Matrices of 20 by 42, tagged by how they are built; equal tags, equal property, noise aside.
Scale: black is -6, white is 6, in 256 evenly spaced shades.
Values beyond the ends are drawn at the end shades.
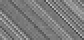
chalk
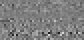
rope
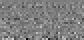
rope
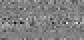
rope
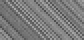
chalk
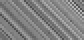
chalk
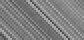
chalk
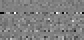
rope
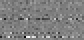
rope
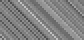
chalk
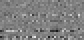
rope
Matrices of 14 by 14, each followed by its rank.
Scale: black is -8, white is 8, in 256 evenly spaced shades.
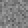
full rank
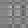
one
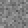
full rank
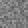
full rank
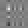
one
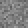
full rank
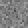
full rank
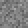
full rank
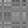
one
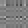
one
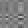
one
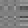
one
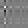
one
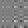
one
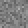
full rank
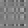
one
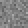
full rank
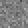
full rank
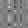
one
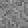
full rank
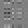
one
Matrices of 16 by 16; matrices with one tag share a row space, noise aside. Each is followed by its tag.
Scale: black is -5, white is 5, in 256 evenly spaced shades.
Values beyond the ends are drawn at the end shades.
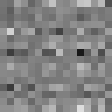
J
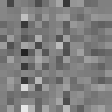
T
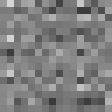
J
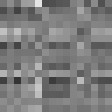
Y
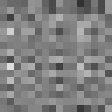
J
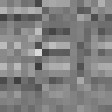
Y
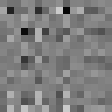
T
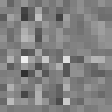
T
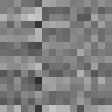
Y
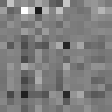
T
